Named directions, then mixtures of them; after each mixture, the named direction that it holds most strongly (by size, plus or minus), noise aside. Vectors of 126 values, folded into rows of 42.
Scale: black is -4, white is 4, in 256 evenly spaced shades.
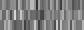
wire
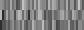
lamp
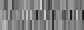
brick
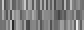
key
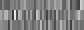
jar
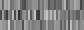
jar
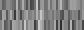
wire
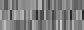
brick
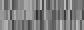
brick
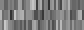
wire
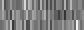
key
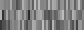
lamp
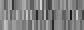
brick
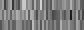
brick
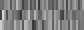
lamp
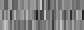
brick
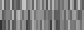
lamp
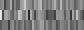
lamp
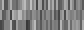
key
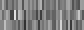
wire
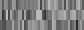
lamp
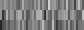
lamp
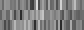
wire
